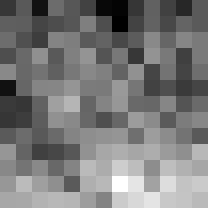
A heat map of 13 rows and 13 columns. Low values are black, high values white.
There are no regular stripes. Values rise toward the bottom. The top middle is the ninth with the lowest average. On average the colour sits 50% of the way up the scale.
